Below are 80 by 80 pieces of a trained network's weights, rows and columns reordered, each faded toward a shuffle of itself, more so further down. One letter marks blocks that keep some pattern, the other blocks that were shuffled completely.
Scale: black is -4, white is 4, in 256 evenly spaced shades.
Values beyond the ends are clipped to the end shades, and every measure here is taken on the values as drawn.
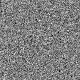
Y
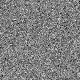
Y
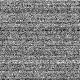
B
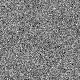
Y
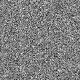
B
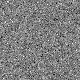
Y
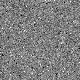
Y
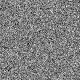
Y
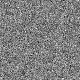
Y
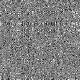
B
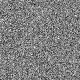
Y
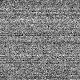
B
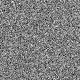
Y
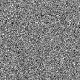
B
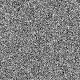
Y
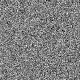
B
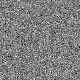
B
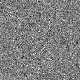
B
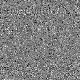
B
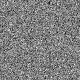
Y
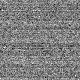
B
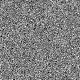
Y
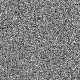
Y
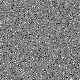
Y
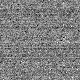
B
